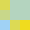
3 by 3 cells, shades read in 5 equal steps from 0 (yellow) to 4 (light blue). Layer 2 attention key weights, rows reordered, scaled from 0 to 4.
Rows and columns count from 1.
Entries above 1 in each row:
2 3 1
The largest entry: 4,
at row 3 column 1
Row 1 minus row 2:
-1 0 0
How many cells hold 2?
1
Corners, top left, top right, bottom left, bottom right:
1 3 4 0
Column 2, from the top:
3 3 1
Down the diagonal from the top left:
1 3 0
